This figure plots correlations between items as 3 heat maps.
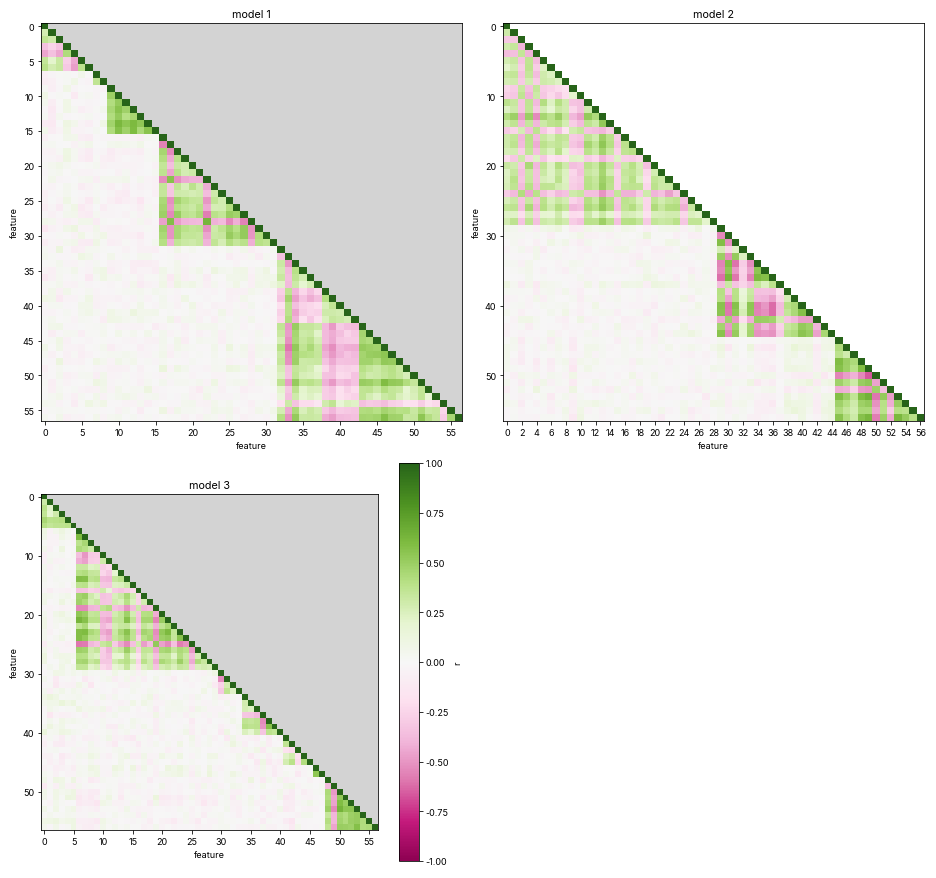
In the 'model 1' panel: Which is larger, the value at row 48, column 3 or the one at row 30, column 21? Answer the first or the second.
the second
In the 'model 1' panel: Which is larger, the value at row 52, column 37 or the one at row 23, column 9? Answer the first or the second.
the first
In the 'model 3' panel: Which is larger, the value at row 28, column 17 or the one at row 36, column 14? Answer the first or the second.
the first
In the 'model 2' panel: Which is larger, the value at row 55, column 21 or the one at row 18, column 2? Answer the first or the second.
the first
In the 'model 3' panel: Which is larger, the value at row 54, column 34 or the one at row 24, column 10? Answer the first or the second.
the first
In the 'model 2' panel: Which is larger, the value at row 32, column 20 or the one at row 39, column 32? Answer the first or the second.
the second
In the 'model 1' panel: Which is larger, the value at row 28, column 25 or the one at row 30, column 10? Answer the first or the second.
the second
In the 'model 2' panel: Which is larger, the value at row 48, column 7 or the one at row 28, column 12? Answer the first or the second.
the second
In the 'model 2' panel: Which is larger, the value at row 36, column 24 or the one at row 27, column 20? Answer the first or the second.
the second
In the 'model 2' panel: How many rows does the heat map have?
57
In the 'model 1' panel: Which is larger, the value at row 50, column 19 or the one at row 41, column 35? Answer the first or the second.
the first
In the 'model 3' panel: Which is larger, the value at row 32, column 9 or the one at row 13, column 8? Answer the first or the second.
the second
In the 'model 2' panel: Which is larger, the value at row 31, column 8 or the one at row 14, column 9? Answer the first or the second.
the first
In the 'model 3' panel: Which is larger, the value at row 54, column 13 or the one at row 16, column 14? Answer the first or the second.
the first
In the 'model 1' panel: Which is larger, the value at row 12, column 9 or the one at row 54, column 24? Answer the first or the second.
the first
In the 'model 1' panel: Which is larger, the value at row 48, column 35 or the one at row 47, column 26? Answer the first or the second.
the first
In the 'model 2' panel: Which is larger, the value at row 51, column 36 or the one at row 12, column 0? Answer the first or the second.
the second
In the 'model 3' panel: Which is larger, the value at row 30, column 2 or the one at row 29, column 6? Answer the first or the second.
the second
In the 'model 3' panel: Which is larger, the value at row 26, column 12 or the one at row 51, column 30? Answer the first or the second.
the first
